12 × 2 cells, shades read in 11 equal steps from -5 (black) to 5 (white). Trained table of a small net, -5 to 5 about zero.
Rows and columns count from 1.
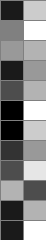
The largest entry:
5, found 3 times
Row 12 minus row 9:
-2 1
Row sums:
-1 5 3 -3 0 0 -2 -2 2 0 -2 1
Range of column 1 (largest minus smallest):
7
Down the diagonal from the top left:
-4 5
